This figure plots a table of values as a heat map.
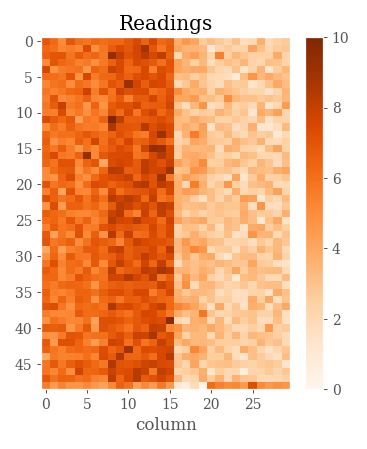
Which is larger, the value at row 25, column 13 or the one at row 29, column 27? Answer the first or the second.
the first
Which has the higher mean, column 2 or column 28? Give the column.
2
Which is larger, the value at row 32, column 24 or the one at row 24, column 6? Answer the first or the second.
the second
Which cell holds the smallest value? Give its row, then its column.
48, 19
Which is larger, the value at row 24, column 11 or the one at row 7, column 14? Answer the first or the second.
the second
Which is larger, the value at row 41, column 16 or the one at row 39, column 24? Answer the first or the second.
the first
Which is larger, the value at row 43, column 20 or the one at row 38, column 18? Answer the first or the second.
the second
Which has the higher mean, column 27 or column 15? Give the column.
15
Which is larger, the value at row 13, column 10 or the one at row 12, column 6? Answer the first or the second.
the first
